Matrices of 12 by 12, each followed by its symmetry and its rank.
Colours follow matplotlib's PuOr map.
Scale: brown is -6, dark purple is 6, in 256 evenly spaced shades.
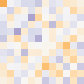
symmetric, full rank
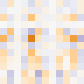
neither, rank two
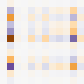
neither, rank one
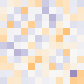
symmetric, full rank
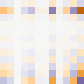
neither, rank one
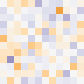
antisymmetric, full rank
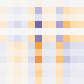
neither, rank one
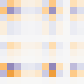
neither, rank one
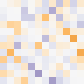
antisymmetric, full rank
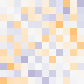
antisymmetric, full rank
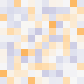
symmetric, full rank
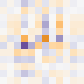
neither, rank two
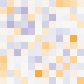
symmetric, full rank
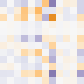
neither, rank two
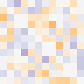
antisymmetric, full rank
